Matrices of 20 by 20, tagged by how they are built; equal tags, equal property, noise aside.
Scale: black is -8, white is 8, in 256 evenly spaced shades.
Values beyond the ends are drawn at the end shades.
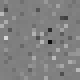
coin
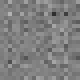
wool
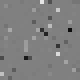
coin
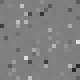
coin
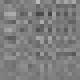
wool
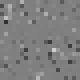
coin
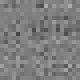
wool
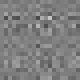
wool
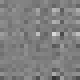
wool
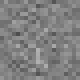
wool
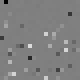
coin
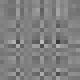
wool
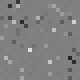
coin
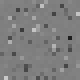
coin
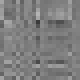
wool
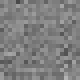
wool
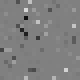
coin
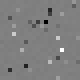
coin
